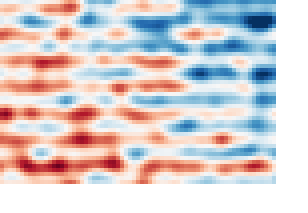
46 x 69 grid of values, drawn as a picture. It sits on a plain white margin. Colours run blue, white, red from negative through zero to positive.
There are no lone odd cells. Stripes running across repeat 7 times from top to bottom. Overall the values sit about 50% of the way up the scale. There is an overall slope up to the bottom left.
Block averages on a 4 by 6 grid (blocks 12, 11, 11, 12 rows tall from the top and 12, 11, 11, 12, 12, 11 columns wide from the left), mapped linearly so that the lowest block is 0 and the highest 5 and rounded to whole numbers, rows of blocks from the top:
3 3 2 1 1 0 / 4 4 3 4 1 1 / 4 4 3 3 2 1 / 5 5 4 4 3 3
